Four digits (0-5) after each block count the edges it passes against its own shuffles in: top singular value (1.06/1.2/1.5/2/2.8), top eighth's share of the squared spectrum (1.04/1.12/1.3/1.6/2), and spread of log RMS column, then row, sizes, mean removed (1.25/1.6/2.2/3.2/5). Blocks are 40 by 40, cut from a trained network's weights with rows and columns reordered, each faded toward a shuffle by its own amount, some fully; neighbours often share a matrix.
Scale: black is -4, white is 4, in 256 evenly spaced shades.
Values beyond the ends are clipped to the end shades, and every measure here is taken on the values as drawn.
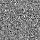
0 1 0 1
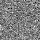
1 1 0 0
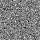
0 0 0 0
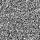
0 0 0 0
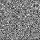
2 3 0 1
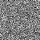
0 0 0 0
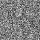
1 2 0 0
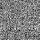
2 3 1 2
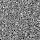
1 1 0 0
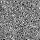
0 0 0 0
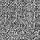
3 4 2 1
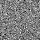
1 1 0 0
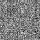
2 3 1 1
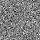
0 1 0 0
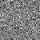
3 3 1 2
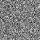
3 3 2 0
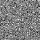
2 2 0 1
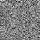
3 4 0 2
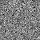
1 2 0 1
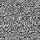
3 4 1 2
